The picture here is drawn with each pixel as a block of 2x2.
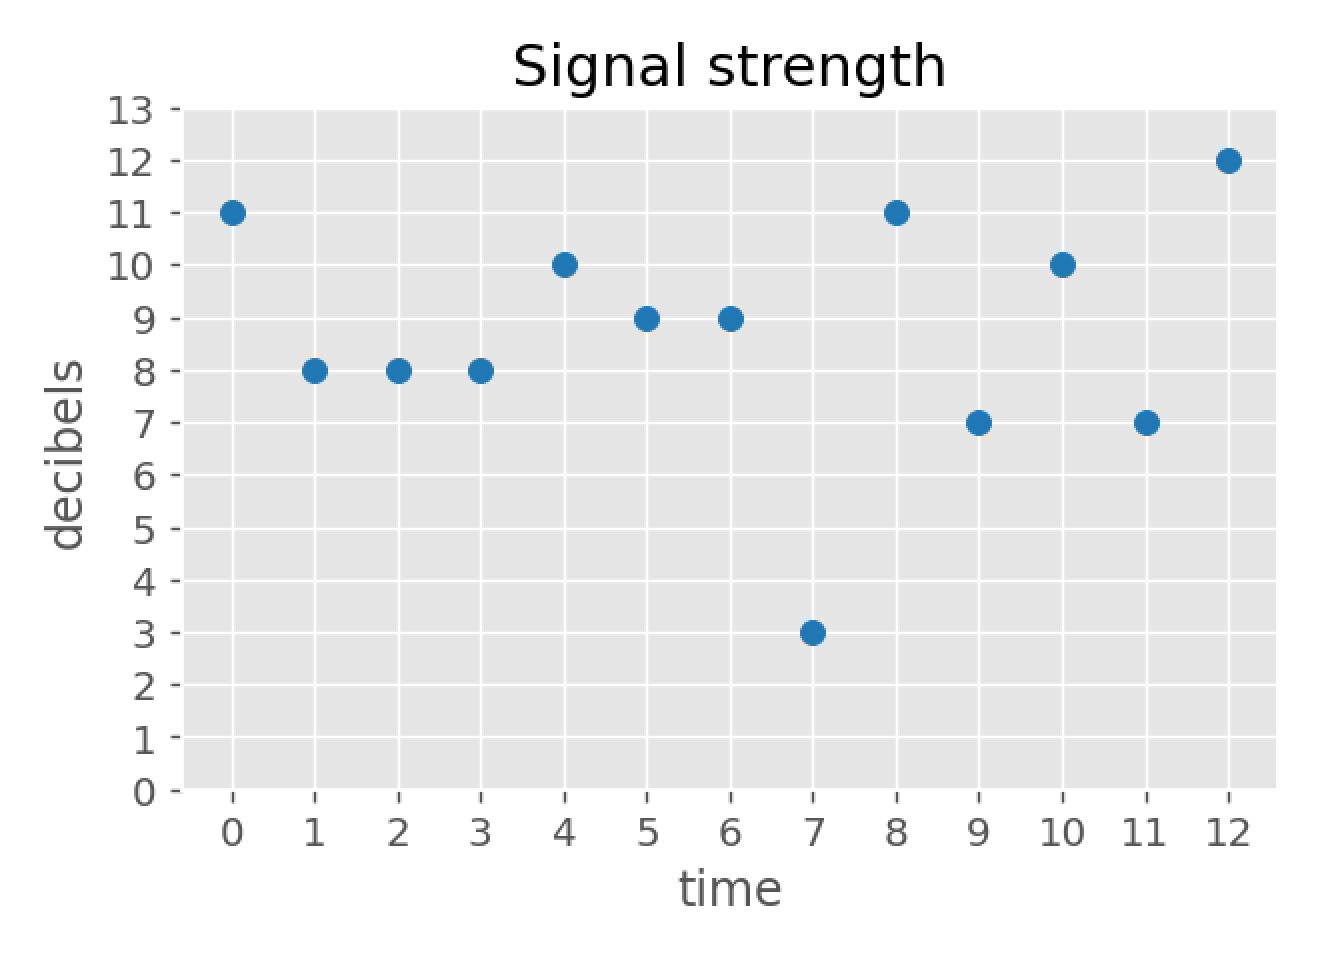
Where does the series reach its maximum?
12
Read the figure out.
Title: Signal strength
x-axis: time, ticks 0 1 2 3 4 5 6 7 8 9 10 11 12
y-axis: decibels, ticks 0 1 2 3 4 5 6 7 8 9 10 11 12 13
Values:
11 8 8 8 10 9 9 3 11 7 10 7 12
